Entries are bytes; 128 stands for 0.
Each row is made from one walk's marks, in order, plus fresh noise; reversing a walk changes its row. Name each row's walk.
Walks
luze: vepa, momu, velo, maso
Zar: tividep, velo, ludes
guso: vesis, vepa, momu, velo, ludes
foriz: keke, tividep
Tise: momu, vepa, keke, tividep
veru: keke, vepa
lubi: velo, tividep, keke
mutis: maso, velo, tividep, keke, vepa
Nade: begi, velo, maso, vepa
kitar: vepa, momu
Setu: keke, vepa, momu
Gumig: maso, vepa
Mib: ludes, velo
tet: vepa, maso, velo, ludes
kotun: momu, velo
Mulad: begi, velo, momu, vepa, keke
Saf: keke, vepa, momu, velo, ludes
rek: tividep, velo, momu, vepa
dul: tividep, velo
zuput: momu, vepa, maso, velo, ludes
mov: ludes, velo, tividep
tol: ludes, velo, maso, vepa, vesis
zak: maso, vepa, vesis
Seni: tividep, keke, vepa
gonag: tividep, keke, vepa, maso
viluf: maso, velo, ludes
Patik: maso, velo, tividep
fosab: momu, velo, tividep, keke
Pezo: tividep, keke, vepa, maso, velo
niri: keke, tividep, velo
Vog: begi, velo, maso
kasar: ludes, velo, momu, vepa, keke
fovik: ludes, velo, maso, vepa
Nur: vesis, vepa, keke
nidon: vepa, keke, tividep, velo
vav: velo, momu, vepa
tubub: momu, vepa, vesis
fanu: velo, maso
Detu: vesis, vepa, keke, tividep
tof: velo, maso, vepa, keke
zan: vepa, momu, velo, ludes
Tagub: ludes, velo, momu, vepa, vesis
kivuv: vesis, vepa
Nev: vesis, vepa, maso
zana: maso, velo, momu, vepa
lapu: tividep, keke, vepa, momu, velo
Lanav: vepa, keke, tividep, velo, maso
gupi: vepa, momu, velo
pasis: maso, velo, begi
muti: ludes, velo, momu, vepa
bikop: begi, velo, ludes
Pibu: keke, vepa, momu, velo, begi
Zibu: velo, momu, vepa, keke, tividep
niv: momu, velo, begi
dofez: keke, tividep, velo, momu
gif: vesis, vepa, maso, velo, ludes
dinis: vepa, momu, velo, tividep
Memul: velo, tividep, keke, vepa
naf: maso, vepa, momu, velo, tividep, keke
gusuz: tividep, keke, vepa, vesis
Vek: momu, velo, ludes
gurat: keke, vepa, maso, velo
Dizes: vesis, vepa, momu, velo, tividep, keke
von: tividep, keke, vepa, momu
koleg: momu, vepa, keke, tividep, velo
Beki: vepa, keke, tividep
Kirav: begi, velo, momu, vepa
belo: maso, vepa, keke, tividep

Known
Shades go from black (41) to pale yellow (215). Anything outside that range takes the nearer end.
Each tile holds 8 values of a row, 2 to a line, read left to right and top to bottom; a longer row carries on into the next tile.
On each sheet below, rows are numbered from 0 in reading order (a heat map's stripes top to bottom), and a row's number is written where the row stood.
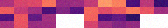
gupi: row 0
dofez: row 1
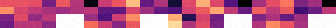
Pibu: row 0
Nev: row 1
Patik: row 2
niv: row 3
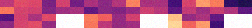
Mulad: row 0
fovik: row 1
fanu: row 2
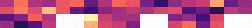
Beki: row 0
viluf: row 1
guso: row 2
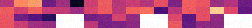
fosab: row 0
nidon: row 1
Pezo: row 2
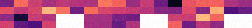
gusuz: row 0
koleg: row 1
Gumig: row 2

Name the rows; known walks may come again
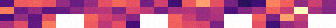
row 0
tubub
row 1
tof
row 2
zana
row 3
belo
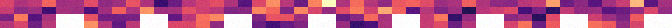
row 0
zan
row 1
mov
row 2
Nade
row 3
veru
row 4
Beki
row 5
muti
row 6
guso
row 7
gif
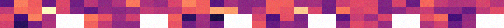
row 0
gonag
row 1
fovik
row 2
niri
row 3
Pezo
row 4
Mulad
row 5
kasar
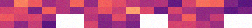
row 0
gurat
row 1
Lanav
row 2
luze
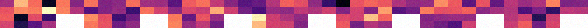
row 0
foriz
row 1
Mib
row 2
mutis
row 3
viluf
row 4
Gumig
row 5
Tise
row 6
Tagub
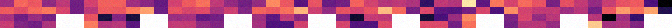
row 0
lapu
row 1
lubi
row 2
Zibu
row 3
von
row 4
gusuz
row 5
kivuv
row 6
Pibu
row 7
dul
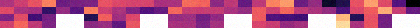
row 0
vav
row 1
kitar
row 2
koleg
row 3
fosab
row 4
Patik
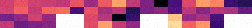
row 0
nidon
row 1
kotun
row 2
fanu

